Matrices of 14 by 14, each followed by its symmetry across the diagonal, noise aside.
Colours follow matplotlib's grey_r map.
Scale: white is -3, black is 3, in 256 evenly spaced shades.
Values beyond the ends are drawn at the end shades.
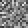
symmetric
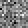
antisymmetric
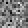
neither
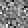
antisymmetric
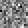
neither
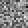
neither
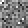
symmetric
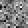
neither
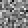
neither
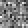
neither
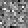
neither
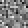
antisymmetric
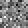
antisymmetric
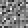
antisymmetric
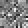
symmetric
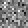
neither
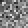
symmetric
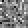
antisymmetric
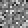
symmetric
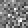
symmetric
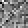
antisymmetric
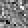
antisymmetric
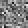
antisymmetric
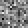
neither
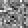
neither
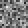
symmetric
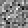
symmetric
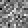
symmetric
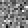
antisymmetric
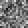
symmetric
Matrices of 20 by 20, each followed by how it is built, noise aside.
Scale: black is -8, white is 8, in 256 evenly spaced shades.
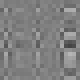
low rank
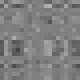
low rank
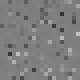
sparse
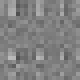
low rank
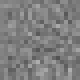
low rank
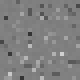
sparse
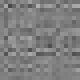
low rank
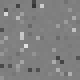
sparse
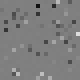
sparse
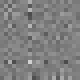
low rank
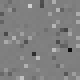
sparse
